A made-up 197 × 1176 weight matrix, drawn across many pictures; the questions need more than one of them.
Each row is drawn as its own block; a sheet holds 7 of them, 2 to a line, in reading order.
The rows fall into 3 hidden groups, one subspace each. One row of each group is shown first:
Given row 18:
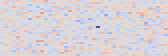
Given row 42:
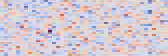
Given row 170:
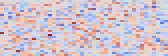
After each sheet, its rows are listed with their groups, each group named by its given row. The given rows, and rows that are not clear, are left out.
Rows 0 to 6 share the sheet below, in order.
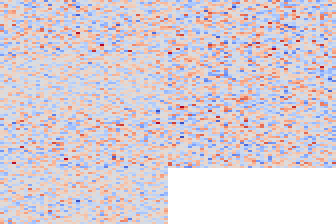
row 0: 42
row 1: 170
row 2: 18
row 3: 170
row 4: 18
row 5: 42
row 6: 42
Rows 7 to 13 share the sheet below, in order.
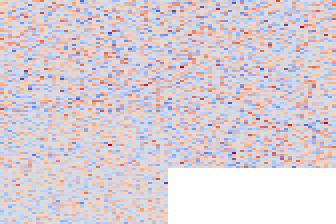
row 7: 18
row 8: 42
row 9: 170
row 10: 42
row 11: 42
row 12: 18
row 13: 18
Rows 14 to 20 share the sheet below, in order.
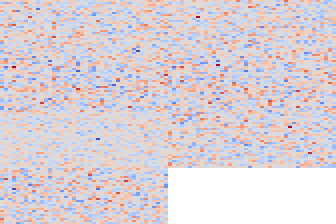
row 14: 42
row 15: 170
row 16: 42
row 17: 42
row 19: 42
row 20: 42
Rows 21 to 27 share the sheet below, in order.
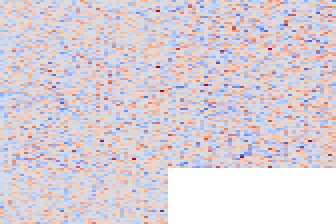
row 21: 18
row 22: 42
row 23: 18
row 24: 18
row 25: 18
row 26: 170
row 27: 170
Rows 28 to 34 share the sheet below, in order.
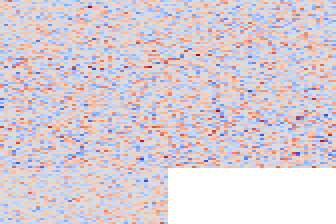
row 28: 18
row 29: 170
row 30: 42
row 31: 170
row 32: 170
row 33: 170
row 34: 18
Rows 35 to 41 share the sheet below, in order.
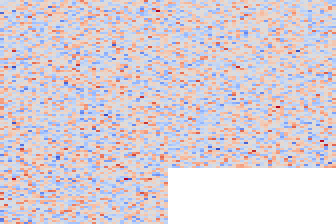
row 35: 18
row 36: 42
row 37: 42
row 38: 18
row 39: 170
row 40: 42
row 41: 42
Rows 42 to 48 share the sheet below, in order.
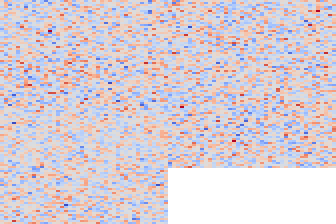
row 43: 42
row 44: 170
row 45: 18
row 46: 170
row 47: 42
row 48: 18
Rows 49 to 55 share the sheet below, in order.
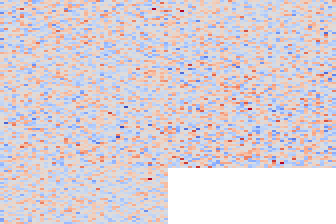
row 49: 18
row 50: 42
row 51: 170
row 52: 18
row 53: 42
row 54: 170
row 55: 42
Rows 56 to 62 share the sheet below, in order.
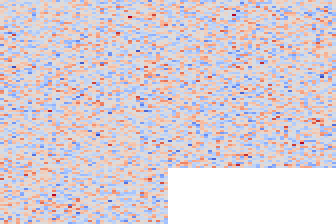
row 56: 170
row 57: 18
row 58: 170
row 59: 18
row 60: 42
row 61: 170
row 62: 42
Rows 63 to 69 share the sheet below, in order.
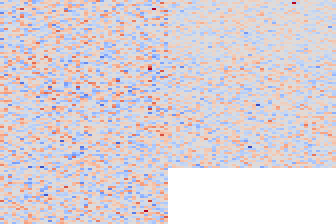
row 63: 18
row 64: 42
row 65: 42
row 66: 42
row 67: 170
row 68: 170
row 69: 170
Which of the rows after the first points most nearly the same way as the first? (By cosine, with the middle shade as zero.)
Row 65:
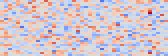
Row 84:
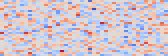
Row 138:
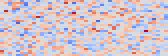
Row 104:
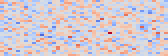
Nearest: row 138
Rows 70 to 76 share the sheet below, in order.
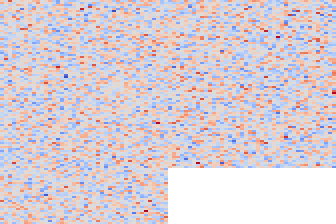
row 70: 18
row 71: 42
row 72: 170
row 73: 42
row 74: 18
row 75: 42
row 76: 170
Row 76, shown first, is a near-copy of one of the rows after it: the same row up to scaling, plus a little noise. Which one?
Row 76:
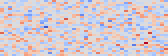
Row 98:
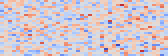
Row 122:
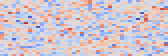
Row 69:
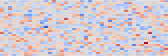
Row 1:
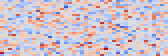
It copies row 69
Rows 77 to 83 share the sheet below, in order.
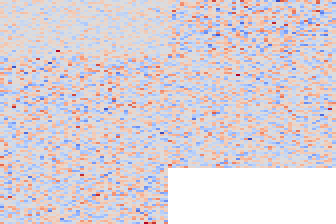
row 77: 18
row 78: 42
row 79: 18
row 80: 18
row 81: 42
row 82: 170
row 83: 170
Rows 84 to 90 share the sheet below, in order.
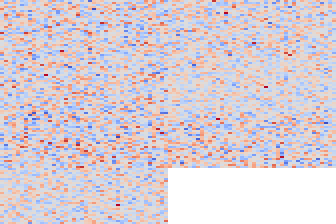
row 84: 170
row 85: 170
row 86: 18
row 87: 42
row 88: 42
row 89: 18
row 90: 170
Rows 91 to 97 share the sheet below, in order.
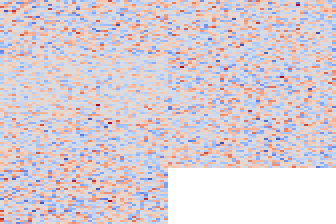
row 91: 42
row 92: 170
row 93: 170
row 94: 42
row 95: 18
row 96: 18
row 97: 42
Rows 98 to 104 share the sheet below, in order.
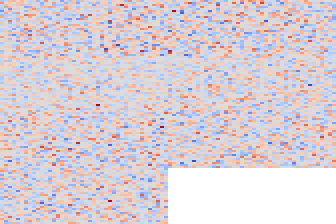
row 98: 170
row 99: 42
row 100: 170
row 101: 170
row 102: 42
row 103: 170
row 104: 42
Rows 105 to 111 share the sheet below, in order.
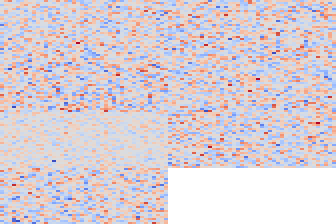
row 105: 170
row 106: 18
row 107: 18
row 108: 170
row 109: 18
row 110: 42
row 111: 18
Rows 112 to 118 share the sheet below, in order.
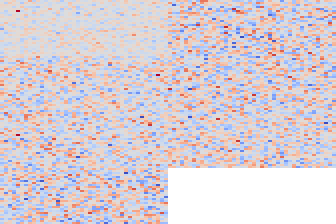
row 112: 42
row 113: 18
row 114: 170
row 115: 170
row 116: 42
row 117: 18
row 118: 18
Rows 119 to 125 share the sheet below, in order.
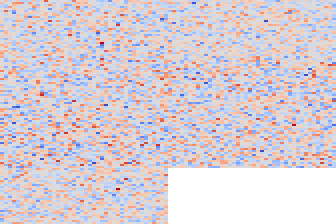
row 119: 42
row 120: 42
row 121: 170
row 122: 170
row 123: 42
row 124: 18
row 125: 42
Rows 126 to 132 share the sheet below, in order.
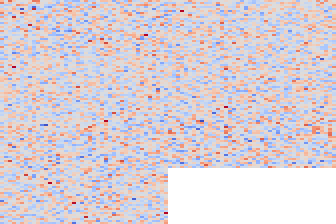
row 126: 18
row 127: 42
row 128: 42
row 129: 170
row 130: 170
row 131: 170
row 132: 170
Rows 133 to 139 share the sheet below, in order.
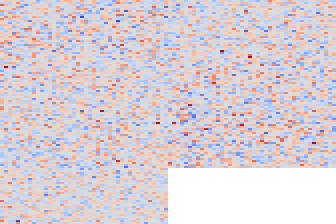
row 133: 42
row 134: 42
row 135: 42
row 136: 170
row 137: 18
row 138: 42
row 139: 170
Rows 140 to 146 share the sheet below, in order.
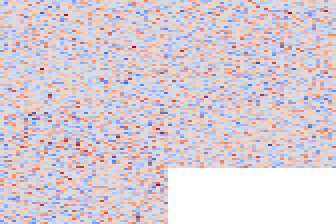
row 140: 18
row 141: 18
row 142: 170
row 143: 18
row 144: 42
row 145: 18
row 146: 18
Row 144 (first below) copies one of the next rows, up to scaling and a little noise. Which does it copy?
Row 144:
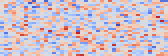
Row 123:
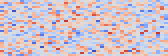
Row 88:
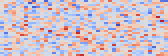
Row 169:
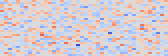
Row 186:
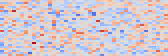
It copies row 88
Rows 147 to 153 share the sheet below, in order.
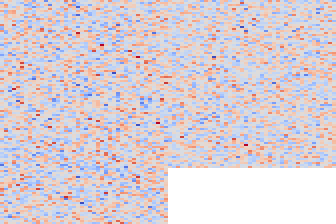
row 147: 42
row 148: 42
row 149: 170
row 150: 170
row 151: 18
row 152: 42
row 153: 170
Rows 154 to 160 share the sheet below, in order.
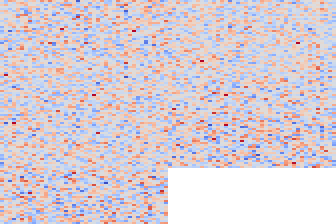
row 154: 170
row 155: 170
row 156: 18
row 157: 42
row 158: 42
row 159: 170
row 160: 18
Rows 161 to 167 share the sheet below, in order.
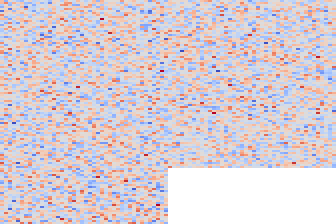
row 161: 42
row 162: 18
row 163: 42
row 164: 170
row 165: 42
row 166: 170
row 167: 170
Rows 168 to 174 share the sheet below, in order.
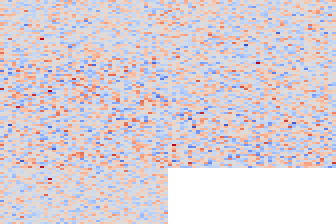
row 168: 170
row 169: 42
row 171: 18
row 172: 170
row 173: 42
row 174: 170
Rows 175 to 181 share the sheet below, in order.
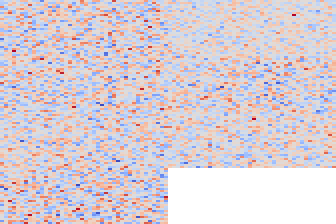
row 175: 18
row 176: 42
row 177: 18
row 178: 18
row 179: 18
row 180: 170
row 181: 170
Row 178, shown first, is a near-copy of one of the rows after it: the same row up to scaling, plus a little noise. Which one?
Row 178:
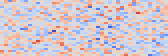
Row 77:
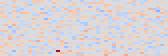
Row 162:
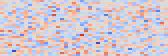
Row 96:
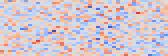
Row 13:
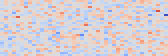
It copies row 96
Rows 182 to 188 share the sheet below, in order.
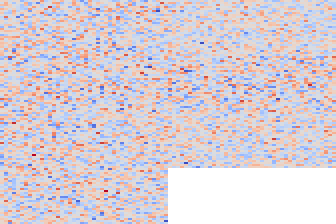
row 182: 18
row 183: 42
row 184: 42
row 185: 170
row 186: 42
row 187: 170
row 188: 42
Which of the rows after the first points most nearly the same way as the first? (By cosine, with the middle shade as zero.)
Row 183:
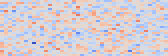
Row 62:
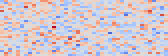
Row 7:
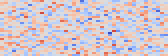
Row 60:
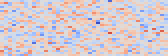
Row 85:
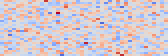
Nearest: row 60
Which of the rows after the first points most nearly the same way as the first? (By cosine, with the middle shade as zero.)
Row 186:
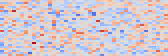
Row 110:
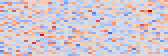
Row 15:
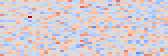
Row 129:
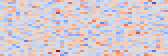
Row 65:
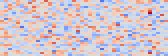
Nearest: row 110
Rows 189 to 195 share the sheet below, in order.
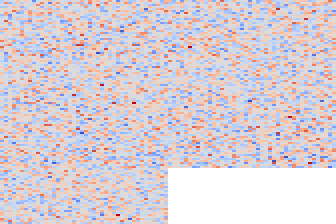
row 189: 170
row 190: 170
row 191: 18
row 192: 170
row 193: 18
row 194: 170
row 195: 42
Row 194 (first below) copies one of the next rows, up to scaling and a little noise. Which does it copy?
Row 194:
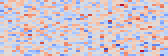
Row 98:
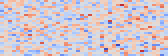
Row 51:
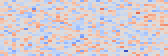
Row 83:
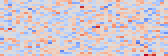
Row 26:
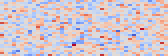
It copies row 98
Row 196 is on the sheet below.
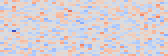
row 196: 18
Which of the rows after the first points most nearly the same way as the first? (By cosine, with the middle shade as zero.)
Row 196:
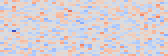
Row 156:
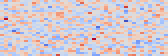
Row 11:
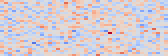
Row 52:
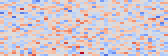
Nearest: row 156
